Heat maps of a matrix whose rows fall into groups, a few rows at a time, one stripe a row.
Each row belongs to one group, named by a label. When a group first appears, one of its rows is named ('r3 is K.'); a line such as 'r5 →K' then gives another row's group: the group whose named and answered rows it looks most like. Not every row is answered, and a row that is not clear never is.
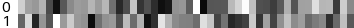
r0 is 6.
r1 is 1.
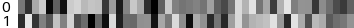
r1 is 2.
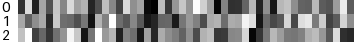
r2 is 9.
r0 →1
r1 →6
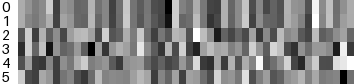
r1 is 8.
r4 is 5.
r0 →8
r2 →1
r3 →2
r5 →8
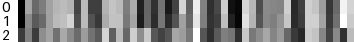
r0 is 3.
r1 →3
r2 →3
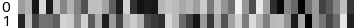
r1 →2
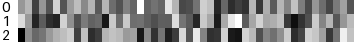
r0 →1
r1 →2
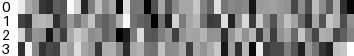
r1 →8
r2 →6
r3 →5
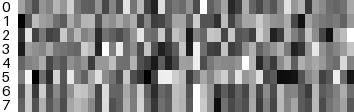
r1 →3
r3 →3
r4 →6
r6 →1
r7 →1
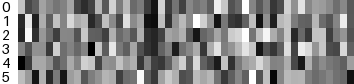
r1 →1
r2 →2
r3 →6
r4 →3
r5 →1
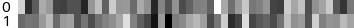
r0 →8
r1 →8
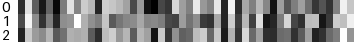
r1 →5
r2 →5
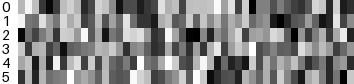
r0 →9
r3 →6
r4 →1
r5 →3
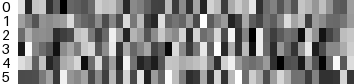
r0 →6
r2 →5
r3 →5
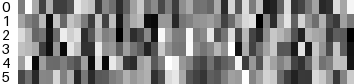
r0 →5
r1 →6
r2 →9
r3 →9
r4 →2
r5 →2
